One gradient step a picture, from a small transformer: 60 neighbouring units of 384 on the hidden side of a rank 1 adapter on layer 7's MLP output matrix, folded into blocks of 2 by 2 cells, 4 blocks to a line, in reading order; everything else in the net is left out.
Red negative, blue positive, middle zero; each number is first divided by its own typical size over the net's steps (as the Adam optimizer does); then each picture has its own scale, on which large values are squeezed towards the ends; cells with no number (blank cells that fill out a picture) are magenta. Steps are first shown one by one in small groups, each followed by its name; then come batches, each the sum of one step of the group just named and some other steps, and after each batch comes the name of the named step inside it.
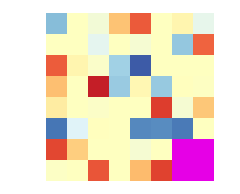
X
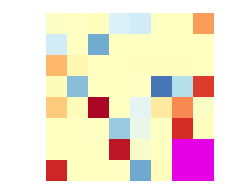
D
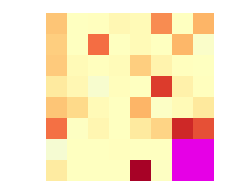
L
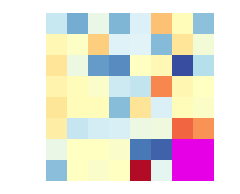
L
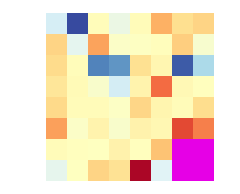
L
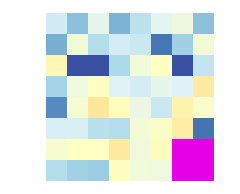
D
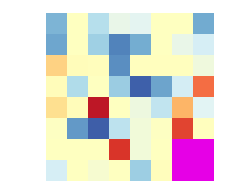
D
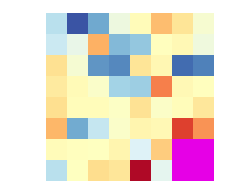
L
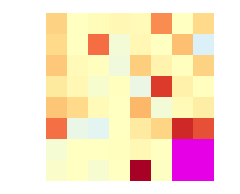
L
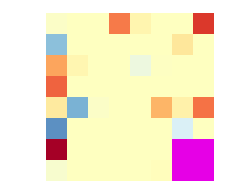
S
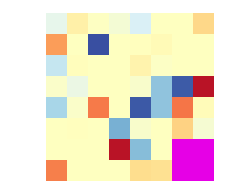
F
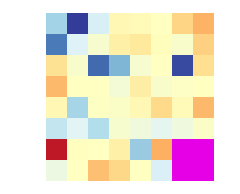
S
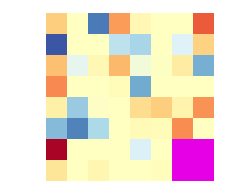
S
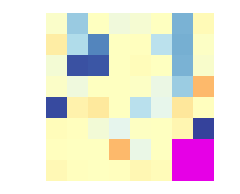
F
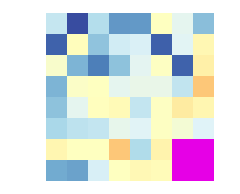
F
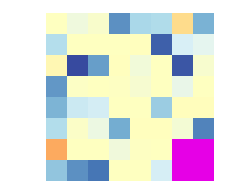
S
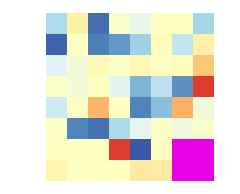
F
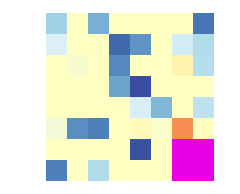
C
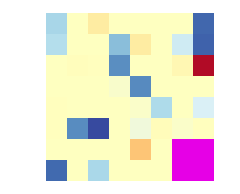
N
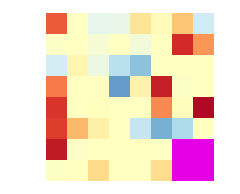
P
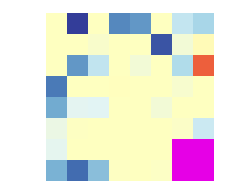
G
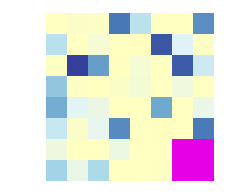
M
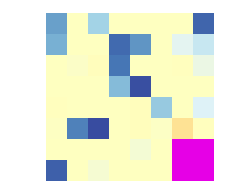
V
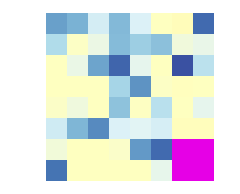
V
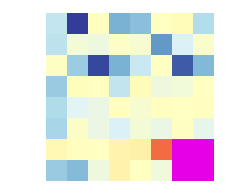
G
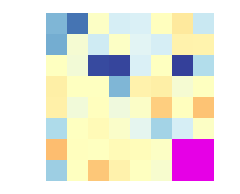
P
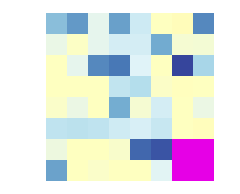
C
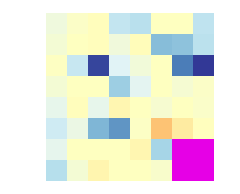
N
